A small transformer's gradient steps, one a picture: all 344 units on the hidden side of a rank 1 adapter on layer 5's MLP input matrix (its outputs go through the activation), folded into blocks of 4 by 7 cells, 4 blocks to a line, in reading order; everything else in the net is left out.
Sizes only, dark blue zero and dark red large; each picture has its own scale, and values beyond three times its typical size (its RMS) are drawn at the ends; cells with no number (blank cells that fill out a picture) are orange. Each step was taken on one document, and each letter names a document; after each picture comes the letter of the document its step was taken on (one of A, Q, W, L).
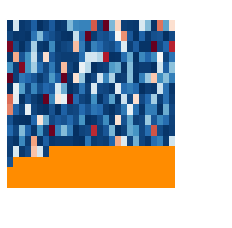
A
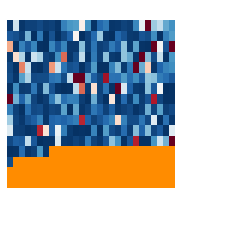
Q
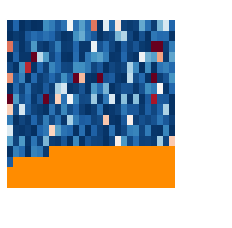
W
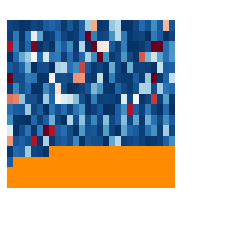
W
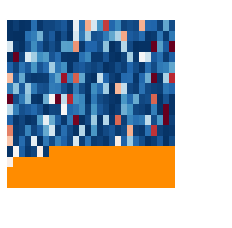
A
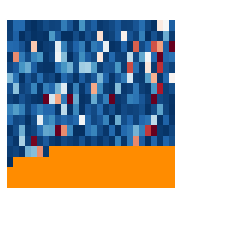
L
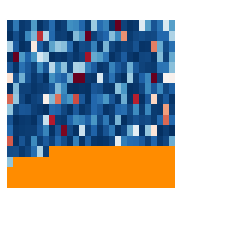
A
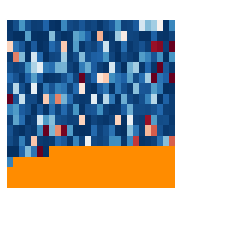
L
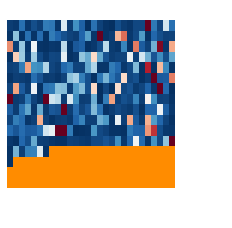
L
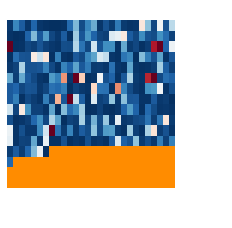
A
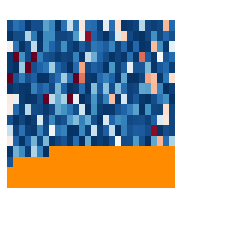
W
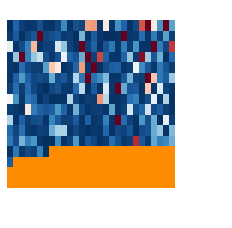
Q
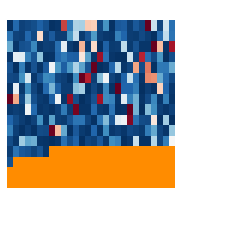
Q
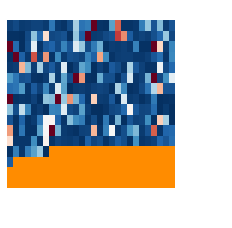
A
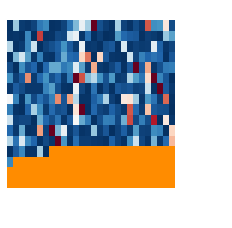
Q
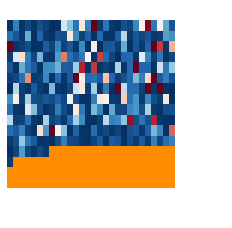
Q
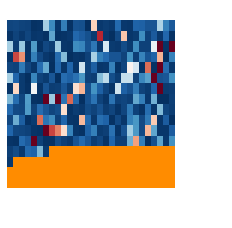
L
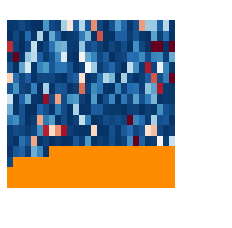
L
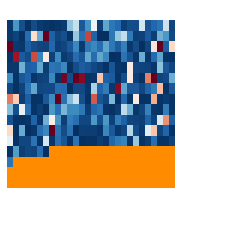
A
